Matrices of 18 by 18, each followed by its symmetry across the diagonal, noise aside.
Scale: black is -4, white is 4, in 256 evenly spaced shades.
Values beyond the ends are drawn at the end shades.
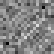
symmetric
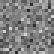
antisymmetric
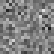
neither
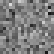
neither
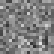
neither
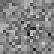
symmetric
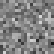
neither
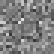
symmetric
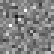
symmetric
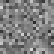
antisymmetric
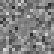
antisymmetric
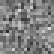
antisymmetric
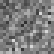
symmetric
